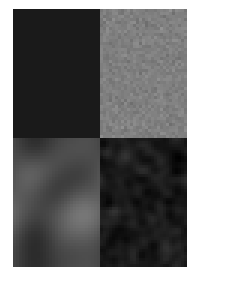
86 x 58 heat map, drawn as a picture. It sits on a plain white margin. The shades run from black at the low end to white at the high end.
The table splits into 2 rows of 2 panels. Panel 1,1: very low, flat. Panel 1,2: middling, fine-grained, faint in contrast. Panel 2,1: low, smooth. Panel 2,2: very low, blotchy, faint in contrast.
